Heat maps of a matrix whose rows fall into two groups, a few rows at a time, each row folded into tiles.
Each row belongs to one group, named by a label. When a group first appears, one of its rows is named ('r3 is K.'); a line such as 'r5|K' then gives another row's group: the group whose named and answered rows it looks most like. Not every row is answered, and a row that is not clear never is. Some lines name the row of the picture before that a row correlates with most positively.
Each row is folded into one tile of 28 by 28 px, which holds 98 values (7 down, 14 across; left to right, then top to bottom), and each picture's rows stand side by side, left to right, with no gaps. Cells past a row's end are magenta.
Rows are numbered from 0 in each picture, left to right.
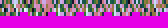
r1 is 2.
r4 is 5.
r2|5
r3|5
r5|2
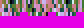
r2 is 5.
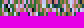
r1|2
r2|2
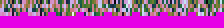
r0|5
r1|5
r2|2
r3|2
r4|2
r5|5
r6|2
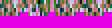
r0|2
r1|5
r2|2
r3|2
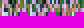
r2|2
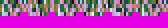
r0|5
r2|5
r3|2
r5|5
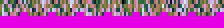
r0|5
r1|2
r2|2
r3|5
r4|5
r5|5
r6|2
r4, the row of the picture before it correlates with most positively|1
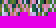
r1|5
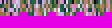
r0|2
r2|5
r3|5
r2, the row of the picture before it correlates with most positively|1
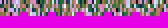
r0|2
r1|5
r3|5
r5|2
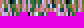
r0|5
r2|5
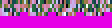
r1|5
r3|5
